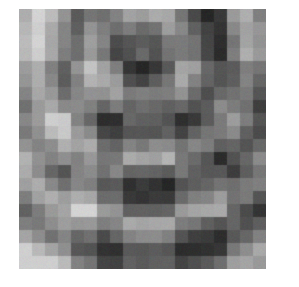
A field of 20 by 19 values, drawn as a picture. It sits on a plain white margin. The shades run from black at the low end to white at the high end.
Rings spread out from the top middle. No row or column stands out. The histogram is bell-shaped. The left part is higher, up to a seam about 30% of the way across.
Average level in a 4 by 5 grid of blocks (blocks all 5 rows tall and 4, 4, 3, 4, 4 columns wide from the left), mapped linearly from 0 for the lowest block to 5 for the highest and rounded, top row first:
52012 / 42001 / 32010 / 41101
